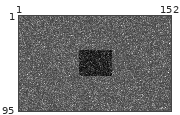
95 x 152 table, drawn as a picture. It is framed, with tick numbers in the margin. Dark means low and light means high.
Ninth with the lowest average: centre. Stripes: none. Odd patch: lower, in the centre. Slope: none. Average level on the scale: 40%. Mirror symmetry: none.
